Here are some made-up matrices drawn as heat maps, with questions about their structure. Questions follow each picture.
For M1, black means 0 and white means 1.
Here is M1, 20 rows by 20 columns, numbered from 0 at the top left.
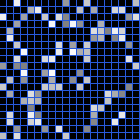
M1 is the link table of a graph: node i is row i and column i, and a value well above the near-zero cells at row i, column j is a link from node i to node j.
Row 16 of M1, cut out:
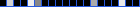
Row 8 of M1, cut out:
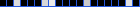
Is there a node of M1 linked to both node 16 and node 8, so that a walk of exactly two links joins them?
no
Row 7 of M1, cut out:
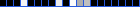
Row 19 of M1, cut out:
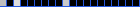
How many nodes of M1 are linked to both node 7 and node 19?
0
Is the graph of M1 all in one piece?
yes
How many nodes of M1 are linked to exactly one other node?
0
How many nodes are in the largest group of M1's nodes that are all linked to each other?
5
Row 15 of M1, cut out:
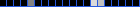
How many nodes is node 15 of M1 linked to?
3
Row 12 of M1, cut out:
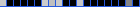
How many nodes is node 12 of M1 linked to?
6
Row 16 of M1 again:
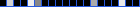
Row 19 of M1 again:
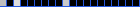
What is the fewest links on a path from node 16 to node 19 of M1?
5
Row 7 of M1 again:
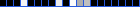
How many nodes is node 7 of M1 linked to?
5
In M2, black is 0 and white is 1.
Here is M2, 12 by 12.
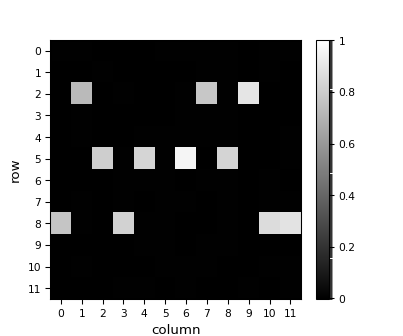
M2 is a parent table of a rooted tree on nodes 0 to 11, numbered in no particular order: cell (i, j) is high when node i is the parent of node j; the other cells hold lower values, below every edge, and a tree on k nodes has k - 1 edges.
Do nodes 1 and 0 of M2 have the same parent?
no
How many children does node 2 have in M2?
3
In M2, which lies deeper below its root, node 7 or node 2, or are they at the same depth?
node 7
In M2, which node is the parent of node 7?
2
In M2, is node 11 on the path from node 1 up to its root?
no
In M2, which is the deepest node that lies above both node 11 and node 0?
8
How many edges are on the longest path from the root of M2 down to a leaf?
2
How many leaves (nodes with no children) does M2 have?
9
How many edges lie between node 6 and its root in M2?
1
